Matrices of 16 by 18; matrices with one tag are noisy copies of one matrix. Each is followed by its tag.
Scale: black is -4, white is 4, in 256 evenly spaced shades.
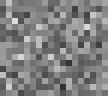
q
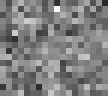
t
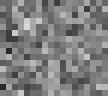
t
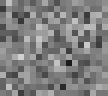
q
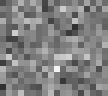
t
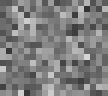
t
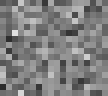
t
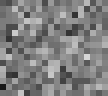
t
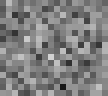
q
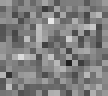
q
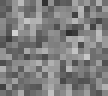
t
